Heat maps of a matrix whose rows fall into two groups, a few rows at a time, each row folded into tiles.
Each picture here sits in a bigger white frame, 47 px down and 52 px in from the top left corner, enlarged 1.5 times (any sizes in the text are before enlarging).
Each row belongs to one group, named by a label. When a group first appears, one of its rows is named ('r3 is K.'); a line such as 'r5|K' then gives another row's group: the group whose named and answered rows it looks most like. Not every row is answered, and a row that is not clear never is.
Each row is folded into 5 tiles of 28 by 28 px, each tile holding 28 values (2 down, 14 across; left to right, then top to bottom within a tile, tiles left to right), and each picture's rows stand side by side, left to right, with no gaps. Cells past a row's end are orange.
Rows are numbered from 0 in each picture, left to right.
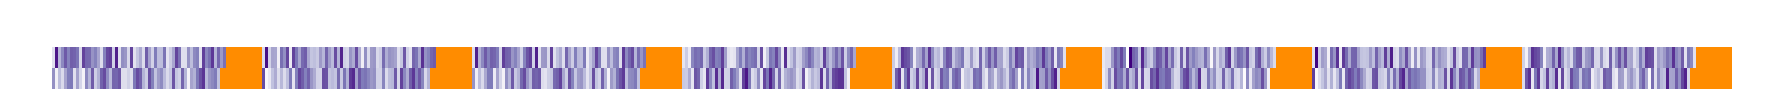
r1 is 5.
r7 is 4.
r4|4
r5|4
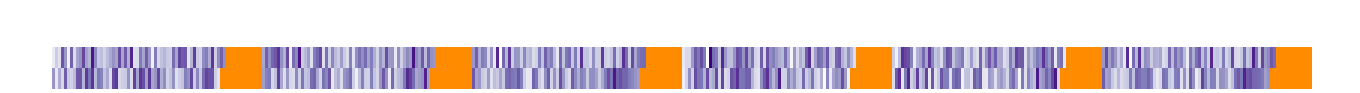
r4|4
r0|5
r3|4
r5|5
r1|4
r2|5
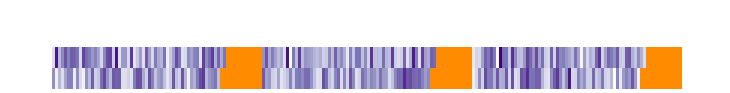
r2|4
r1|5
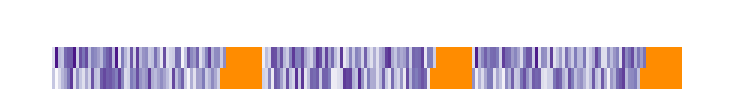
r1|4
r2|4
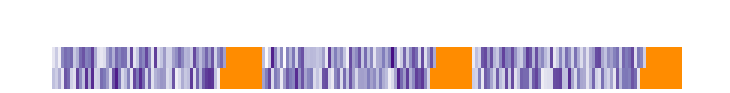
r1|5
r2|4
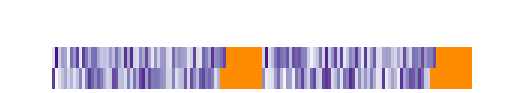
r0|5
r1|5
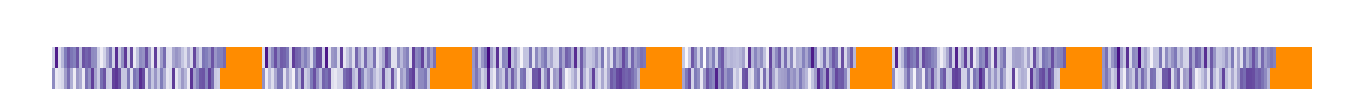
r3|5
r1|4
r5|5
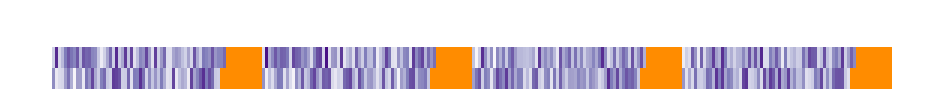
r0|5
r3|5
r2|5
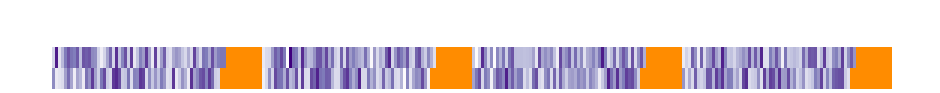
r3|5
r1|4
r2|5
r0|5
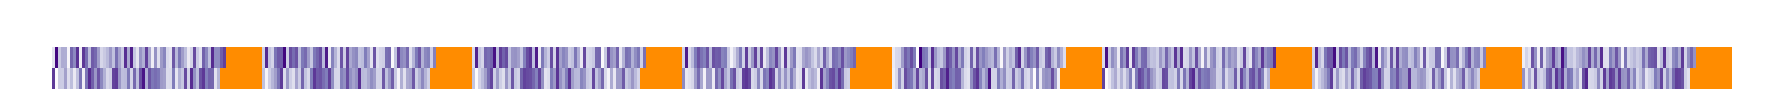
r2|4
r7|5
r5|5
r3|5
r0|5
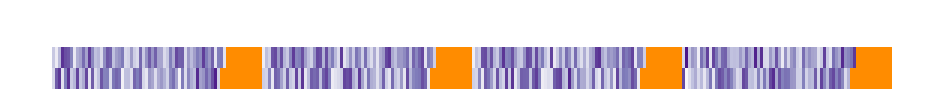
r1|4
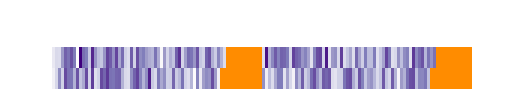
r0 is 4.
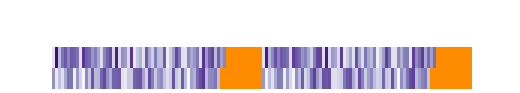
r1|4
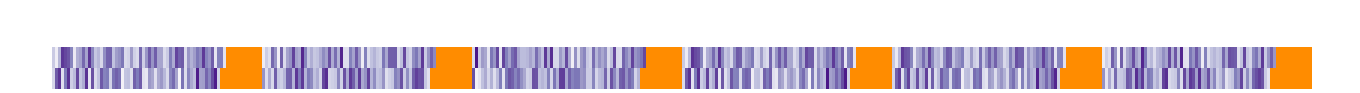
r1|5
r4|4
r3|4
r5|5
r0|4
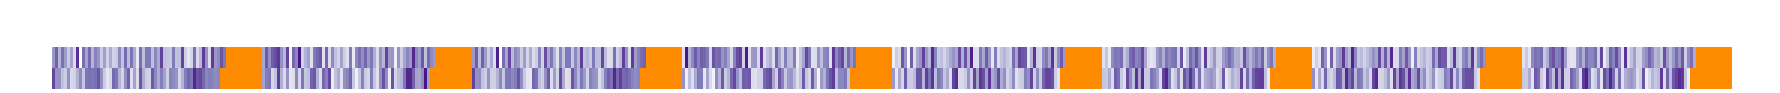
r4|5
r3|4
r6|5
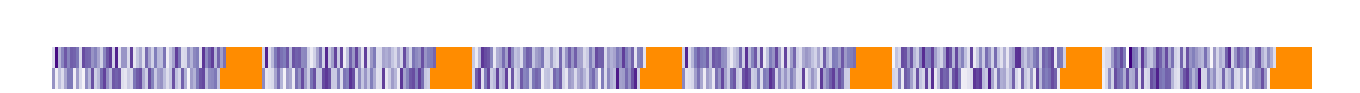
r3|5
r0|4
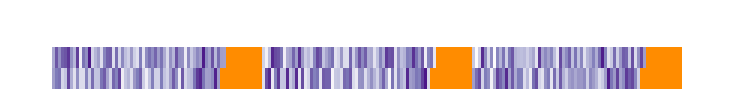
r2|5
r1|4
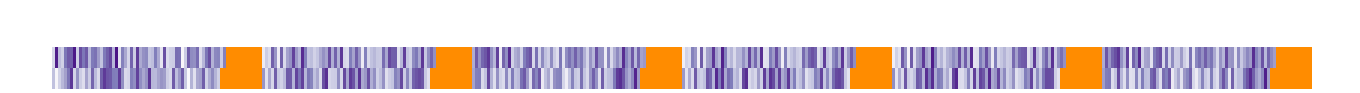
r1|5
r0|4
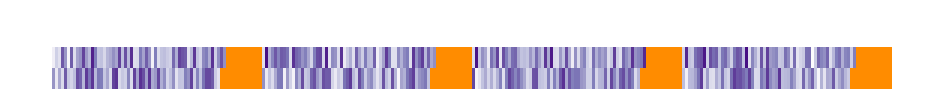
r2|5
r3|4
